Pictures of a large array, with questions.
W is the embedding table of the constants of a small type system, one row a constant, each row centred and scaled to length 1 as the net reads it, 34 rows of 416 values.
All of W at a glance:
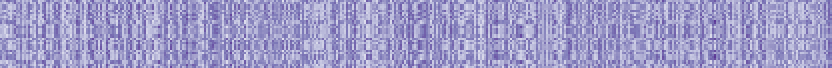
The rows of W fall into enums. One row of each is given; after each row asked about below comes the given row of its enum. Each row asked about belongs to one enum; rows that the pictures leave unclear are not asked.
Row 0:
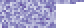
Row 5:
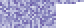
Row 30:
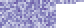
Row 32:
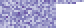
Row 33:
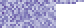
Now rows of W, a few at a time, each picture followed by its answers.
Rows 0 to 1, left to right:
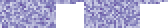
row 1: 5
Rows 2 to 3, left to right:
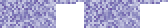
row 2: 33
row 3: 33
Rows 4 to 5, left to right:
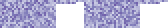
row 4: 33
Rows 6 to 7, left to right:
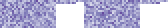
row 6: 33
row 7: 32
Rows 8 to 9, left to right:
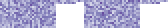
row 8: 5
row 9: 32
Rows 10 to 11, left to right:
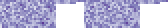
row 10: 0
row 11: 0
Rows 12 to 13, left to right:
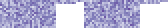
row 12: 5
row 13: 30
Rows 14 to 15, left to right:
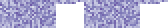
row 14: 5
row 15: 5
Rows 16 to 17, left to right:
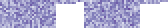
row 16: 5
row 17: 30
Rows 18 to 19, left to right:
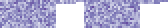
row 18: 30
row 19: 0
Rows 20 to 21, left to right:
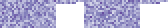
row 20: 33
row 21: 32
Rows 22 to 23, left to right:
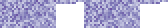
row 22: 33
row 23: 33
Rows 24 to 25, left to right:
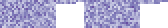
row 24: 33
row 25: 0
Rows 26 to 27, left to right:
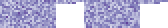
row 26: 32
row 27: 0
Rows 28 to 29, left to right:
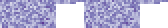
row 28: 0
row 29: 0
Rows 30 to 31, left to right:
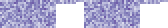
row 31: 30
